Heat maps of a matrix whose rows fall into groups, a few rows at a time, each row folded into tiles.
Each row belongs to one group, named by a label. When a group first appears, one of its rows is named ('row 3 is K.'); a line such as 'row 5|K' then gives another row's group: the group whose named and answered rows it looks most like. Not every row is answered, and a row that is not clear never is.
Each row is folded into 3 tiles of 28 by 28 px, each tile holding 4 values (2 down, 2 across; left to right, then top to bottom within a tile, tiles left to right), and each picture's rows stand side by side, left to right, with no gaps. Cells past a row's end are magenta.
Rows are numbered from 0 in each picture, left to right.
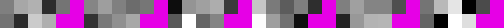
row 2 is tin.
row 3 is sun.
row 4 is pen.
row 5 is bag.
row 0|bag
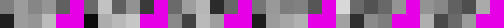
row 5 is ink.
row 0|pen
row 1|pen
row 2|bag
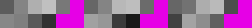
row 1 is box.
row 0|box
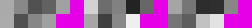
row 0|ink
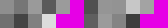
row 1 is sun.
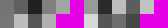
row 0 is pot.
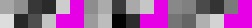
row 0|ink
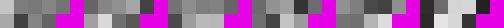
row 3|bag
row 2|pen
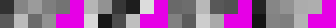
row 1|ink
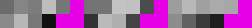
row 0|sun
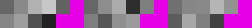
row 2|sun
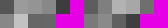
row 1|box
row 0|tin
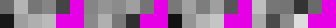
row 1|sun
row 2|pen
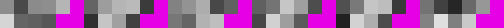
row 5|pot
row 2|bag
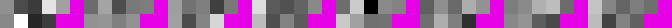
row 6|box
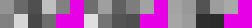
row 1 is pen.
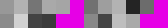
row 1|bag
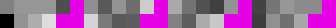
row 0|pen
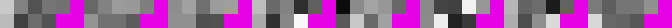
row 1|box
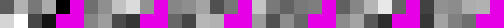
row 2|bag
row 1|box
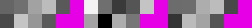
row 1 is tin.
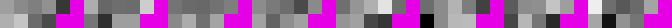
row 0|tin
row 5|pen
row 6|sun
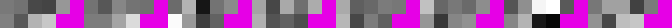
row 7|bag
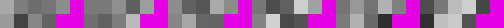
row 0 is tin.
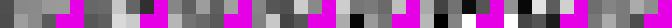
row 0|sun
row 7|sun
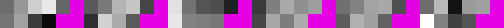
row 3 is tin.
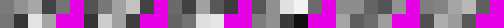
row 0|bag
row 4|ink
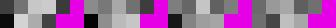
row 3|bag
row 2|pen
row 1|pen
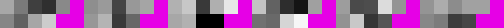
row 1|pot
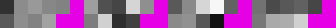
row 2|box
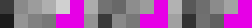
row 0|sun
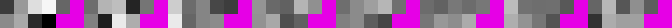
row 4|box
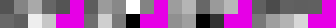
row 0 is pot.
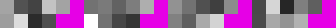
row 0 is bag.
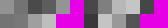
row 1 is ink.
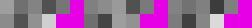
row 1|bag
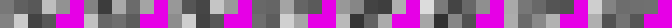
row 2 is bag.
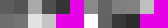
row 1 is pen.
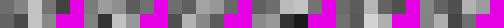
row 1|bag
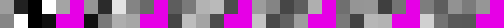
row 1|pen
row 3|ink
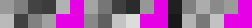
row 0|ink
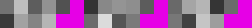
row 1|tin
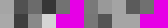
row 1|bag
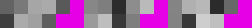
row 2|bag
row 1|pot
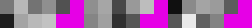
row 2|tin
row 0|pen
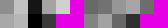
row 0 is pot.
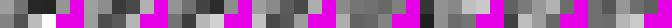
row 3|ink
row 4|ink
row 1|ink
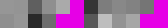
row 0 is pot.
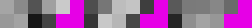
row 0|pot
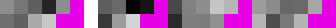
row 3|ink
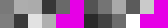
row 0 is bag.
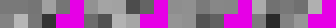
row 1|bag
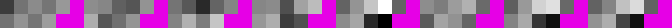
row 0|tin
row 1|ink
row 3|pot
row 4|box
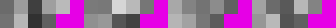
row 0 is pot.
